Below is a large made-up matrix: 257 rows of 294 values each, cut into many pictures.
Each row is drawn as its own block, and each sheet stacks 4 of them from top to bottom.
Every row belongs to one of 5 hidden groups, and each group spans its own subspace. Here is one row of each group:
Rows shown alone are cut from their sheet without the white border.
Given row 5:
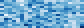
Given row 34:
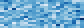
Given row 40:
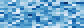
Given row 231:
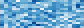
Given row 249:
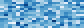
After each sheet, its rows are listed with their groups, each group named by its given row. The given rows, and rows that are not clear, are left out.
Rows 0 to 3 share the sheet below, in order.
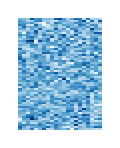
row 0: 249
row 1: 231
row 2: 40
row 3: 5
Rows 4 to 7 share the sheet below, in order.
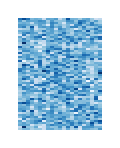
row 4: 34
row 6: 5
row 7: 34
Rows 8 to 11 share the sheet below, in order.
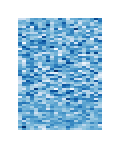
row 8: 34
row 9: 231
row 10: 231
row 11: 34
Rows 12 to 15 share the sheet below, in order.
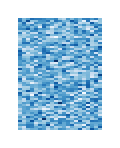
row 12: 40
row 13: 231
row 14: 231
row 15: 249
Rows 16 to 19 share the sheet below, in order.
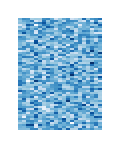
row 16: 249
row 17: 5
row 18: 249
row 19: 249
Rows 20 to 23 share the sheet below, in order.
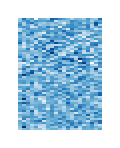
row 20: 231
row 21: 5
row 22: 34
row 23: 34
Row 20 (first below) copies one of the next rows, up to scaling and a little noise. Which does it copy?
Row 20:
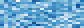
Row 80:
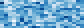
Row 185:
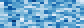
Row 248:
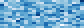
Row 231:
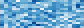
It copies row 231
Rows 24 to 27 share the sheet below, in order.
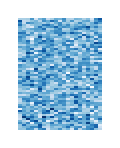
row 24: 231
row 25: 249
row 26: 40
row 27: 5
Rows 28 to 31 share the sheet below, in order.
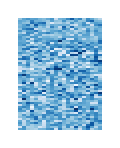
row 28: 5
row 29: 5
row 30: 34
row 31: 34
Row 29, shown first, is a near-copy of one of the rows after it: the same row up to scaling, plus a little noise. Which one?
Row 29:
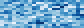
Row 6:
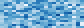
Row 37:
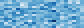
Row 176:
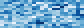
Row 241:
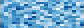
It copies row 176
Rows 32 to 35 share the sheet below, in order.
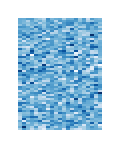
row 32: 5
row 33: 34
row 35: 34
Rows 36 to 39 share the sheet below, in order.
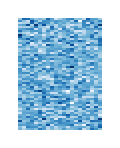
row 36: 5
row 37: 5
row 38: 5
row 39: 249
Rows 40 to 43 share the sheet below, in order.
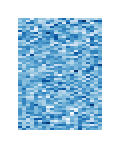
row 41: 34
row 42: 249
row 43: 5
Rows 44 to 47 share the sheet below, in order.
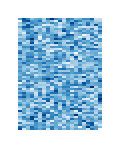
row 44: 231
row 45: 5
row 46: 5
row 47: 5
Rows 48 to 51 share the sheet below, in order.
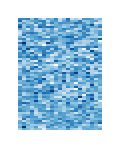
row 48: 34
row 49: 40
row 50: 5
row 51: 34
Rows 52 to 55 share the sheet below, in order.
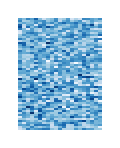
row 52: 34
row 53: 40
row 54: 5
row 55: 40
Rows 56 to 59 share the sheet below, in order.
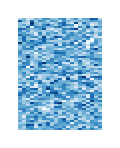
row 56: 34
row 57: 5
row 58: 40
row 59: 249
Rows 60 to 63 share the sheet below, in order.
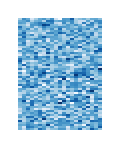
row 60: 249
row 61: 34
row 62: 40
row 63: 249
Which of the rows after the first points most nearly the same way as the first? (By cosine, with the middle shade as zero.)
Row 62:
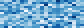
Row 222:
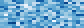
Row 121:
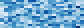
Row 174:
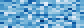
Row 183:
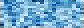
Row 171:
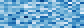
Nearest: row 183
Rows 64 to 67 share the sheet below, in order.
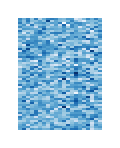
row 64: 40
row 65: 40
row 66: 40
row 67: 40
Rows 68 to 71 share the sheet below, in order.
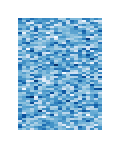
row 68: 40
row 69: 40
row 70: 249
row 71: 231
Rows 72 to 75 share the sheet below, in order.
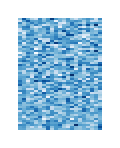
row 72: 231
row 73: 249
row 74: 249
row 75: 5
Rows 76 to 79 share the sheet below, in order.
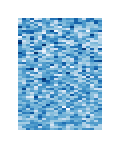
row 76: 231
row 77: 249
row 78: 249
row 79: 40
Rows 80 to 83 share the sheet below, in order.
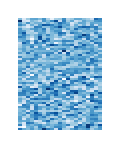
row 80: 231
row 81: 40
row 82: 40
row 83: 34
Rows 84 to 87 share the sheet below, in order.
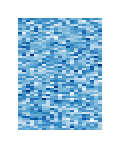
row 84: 40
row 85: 34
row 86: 5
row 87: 5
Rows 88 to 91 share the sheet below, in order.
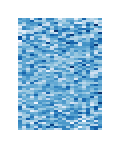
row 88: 231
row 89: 231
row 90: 34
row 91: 231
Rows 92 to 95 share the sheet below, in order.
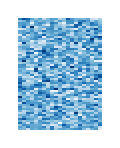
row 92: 34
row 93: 249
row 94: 231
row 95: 5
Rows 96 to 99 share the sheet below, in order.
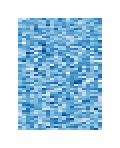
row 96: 34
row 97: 249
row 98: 5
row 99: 231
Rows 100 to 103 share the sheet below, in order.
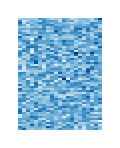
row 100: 231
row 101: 34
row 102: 40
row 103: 34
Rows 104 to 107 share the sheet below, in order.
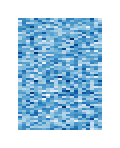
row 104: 231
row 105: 249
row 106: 5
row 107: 40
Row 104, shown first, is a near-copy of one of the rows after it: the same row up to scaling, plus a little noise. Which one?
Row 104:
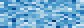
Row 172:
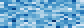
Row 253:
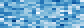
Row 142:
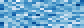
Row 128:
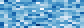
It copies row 172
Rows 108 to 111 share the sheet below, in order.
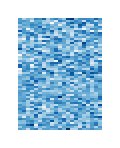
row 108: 5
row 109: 231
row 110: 5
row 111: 249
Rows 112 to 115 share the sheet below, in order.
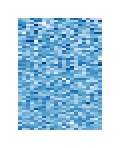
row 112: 249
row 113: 249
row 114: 40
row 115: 5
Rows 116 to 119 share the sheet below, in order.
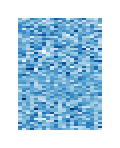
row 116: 5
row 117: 249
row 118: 34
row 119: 5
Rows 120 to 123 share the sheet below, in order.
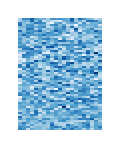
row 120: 5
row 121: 231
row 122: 231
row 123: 40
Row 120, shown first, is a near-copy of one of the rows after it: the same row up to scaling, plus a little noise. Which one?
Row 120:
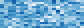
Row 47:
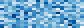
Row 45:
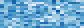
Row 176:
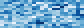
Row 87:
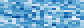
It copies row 45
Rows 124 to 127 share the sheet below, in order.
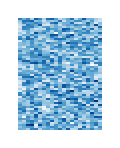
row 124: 231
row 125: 5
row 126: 231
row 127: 249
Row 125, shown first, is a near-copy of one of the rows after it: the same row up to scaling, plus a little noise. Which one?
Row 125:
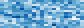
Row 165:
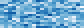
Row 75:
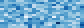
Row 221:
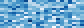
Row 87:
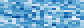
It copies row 87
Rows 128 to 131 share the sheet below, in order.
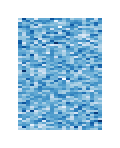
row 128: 231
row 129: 34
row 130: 40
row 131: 34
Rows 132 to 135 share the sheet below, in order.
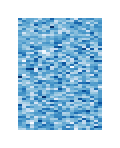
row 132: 5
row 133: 249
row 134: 231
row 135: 231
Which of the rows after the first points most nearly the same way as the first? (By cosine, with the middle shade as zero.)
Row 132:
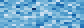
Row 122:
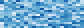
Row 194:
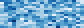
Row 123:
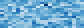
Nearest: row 194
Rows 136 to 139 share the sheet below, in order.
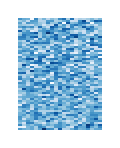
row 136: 40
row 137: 5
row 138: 5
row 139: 34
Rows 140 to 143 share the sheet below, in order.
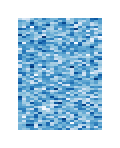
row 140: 34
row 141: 231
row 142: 231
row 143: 249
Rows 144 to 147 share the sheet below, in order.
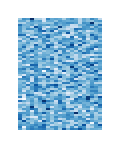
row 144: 5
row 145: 5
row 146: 34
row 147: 34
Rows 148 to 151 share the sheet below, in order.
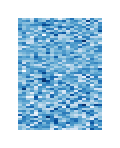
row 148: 249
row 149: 34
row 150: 249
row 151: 40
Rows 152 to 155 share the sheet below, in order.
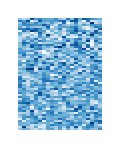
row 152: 40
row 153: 249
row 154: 231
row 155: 34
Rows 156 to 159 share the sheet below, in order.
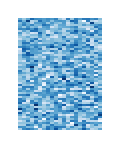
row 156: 40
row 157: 231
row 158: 40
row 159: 249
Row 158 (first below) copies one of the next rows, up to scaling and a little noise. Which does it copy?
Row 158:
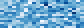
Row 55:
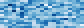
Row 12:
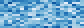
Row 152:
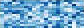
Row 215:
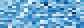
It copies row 215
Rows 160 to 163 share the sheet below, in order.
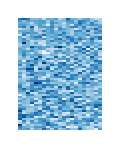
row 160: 34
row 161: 249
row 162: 5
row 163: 231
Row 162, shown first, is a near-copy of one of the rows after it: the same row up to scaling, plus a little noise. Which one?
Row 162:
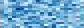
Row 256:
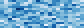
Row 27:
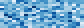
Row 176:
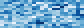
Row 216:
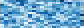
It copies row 256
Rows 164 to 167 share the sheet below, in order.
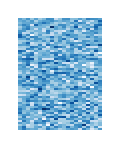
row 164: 5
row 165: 5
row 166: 40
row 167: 249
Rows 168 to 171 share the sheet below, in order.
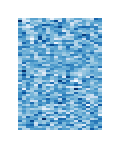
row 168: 231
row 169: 34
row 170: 5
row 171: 249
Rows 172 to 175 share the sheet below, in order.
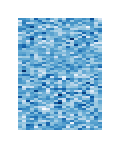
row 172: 231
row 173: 34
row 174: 40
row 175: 249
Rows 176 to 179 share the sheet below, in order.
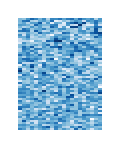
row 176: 5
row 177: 231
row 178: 249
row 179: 5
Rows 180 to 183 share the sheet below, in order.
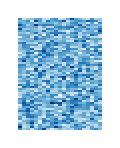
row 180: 249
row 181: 249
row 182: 40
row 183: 231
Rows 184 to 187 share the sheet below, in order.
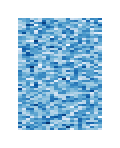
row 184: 249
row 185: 231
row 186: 40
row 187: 5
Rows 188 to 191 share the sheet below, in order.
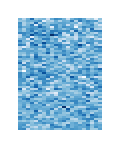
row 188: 5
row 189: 34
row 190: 40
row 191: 40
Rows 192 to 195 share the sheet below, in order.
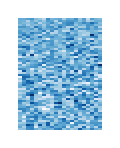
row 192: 5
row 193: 34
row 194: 231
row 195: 249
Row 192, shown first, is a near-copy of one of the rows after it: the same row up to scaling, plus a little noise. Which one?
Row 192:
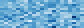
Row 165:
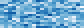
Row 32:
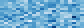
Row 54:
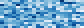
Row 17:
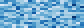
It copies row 32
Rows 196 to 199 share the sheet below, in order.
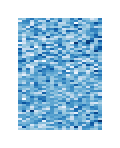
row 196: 34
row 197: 231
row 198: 34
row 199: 34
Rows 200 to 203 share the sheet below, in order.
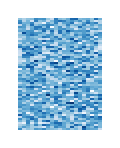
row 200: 5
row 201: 231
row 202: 5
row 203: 5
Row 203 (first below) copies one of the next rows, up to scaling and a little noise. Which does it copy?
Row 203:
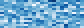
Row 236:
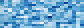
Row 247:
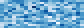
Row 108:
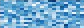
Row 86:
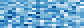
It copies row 108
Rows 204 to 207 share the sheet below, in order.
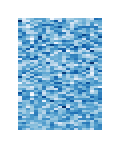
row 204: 231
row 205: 40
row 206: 231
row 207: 40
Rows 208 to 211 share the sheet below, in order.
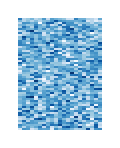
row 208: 5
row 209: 5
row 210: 249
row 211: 5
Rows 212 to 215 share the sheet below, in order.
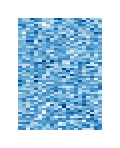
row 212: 249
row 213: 5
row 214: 249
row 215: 40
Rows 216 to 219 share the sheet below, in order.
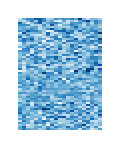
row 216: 5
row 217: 34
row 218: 40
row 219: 249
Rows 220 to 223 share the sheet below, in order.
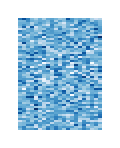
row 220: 34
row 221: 5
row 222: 249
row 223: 249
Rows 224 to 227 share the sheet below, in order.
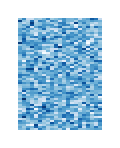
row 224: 34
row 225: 249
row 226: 34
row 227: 249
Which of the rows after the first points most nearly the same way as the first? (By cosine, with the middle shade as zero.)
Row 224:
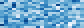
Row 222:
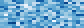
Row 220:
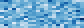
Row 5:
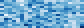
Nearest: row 5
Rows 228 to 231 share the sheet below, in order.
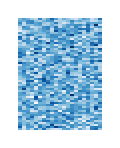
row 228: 231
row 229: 249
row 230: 249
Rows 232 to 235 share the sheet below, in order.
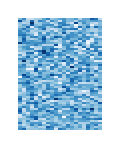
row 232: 34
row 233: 249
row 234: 231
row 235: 34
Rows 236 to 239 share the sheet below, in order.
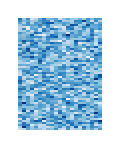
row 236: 5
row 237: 40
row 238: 231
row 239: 34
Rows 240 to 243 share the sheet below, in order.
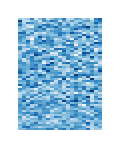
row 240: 231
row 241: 5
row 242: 40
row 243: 40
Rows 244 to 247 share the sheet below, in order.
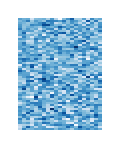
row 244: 249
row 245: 231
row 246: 249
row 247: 5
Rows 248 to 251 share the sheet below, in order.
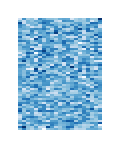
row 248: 231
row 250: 40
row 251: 34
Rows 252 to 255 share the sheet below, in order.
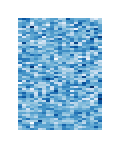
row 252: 34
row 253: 231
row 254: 5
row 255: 231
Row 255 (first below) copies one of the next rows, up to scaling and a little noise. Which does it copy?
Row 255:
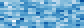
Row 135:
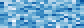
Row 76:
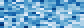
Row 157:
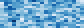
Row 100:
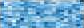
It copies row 100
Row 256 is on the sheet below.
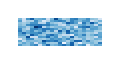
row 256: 5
